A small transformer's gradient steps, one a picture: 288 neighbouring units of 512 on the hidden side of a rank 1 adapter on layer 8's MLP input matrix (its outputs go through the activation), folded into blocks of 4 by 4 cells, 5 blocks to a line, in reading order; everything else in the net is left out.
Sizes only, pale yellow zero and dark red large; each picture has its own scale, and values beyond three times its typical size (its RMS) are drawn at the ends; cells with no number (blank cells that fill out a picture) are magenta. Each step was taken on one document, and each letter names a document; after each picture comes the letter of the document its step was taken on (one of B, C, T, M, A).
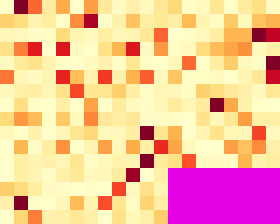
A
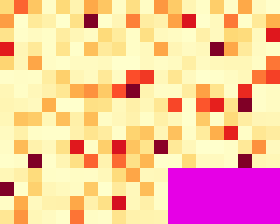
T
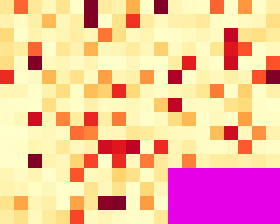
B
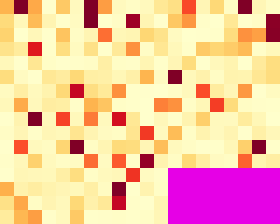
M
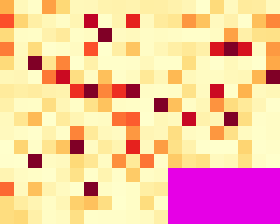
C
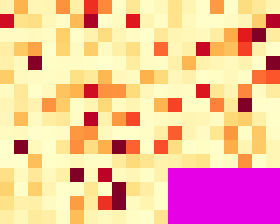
A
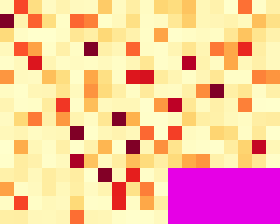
A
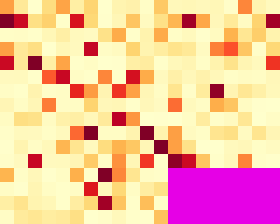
C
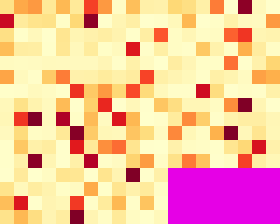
M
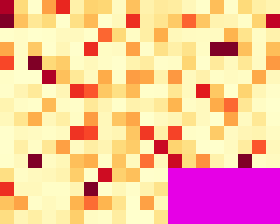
C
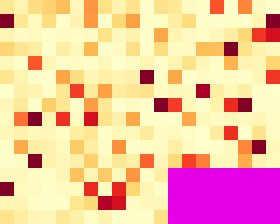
M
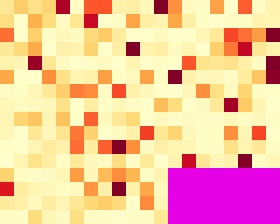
B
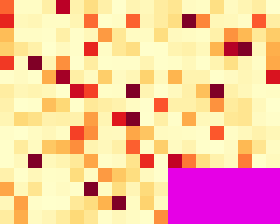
C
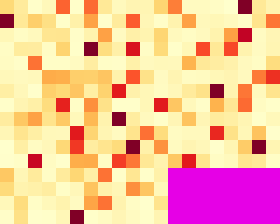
A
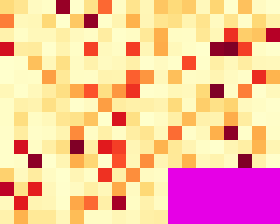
T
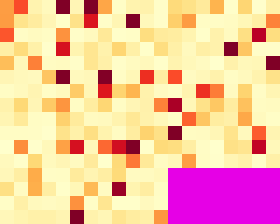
A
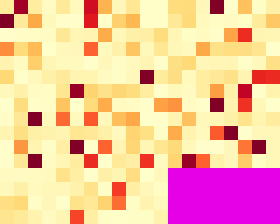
M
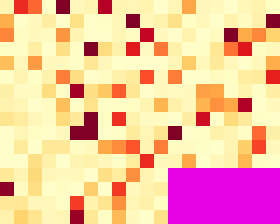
T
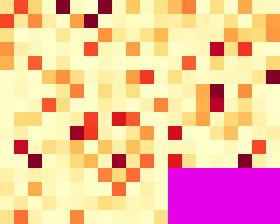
T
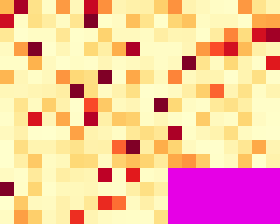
A
